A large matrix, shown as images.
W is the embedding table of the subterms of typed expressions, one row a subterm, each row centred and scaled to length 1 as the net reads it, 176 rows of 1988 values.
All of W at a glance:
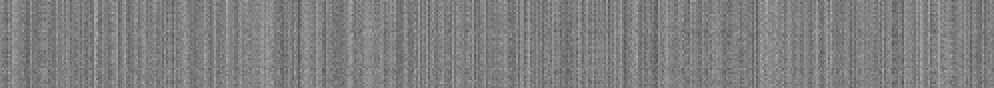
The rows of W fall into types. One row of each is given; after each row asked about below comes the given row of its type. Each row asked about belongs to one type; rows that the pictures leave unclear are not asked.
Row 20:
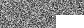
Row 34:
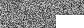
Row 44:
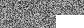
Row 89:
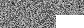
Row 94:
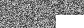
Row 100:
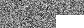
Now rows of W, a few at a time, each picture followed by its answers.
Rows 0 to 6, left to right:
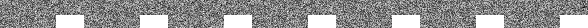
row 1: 34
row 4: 34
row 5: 44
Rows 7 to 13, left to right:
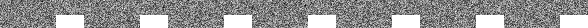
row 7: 89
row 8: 44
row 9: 94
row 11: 94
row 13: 20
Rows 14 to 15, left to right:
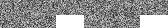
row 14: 20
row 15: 100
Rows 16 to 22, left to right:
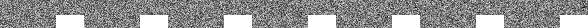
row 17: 34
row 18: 94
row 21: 20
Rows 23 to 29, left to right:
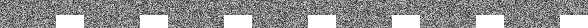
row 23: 94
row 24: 94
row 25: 44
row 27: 44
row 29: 89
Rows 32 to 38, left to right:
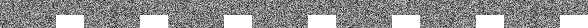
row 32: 20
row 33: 100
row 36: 44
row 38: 100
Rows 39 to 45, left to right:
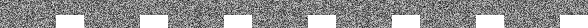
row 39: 94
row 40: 34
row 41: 100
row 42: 44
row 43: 100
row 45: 34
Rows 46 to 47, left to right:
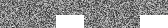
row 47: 89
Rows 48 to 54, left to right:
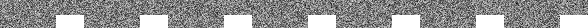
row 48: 20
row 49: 94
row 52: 94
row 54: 89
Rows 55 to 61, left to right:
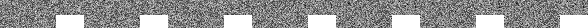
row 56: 94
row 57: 34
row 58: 44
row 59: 89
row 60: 89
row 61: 89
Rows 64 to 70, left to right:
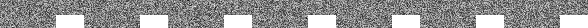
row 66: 100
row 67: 44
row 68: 20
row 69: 44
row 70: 94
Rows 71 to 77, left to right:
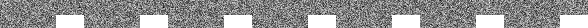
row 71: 20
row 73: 44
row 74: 20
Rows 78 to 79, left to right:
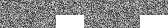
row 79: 34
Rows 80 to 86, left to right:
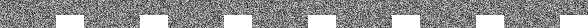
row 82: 89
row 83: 44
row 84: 94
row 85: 20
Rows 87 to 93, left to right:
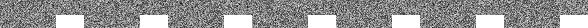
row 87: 44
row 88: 94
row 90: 34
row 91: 34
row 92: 44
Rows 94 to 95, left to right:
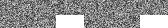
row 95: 20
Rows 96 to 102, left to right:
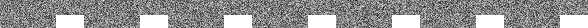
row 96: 34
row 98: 34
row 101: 44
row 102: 89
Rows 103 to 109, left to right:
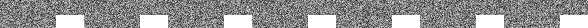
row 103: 94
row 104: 34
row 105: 94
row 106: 34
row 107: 100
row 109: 94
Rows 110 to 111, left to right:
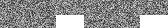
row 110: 89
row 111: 44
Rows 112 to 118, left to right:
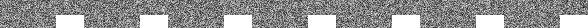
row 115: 44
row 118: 94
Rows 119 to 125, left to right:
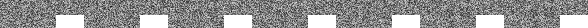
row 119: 94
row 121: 44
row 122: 34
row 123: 94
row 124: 100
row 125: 100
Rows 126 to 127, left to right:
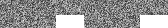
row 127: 34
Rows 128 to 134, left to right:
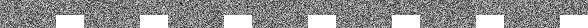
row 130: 89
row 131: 44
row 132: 94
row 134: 94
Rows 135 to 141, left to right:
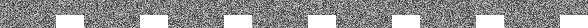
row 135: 44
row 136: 20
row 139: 20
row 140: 89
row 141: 34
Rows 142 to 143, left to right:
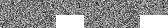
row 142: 89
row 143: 89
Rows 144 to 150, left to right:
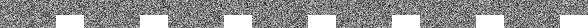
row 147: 89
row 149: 44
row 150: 44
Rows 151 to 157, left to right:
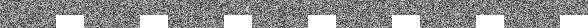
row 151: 34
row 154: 100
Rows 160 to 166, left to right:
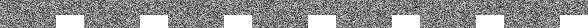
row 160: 34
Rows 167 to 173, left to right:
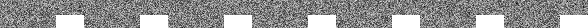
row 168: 20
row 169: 34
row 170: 94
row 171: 20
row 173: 89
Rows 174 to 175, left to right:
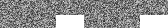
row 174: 94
